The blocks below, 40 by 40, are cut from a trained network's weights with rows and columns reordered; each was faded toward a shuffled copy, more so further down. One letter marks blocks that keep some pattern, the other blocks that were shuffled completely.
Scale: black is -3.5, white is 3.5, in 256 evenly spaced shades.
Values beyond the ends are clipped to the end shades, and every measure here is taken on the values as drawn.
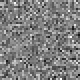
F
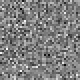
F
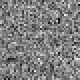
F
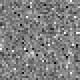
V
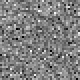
V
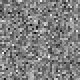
V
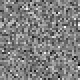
F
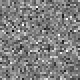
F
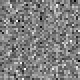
F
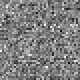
F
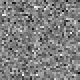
V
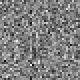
F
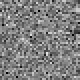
F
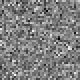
V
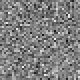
F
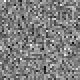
V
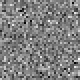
F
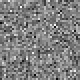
F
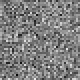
F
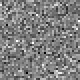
F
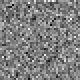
V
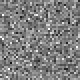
V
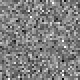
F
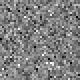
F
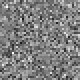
V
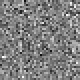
F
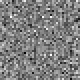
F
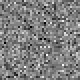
F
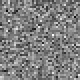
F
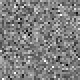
F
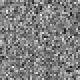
F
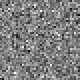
F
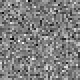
F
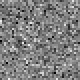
V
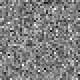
V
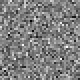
V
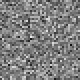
F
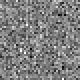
V
